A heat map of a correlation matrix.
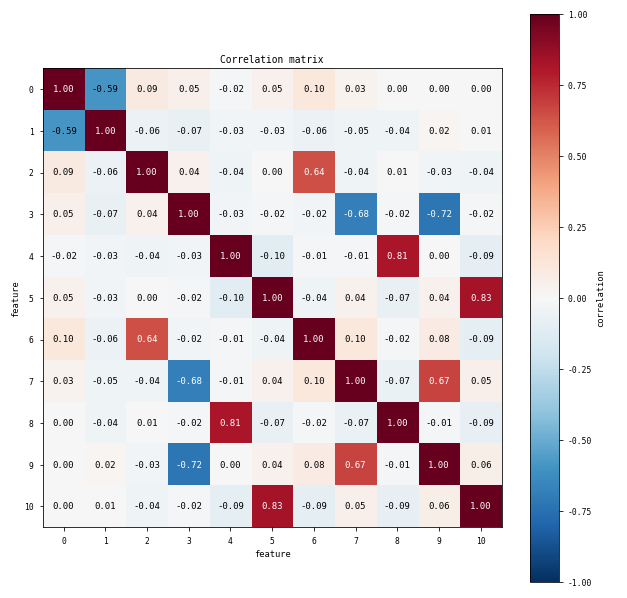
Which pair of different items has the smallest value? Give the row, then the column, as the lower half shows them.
9, 3
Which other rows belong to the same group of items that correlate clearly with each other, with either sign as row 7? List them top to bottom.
3, 9
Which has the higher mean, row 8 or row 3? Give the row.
8
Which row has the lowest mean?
3
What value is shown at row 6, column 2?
0.64
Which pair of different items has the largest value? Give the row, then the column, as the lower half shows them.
10, 5
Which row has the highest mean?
5
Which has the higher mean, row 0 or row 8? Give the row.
8
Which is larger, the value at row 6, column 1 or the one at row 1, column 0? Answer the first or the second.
the first
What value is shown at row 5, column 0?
0.05
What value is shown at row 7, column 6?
0.10
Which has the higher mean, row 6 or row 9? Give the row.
6
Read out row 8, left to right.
0.00 -0.04 0.01 -0.02 0.81 -0.07 -0.02 -0.07 1.00 -0.01 -0.09
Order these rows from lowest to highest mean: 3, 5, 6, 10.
3, 10, 6, 5
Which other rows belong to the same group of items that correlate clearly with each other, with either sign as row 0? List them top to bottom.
1
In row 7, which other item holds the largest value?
9
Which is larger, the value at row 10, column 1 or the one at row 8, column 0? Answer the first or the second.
the first
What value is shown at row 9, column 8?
-0.01
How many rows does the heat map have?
11
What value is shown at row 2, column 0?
0.09
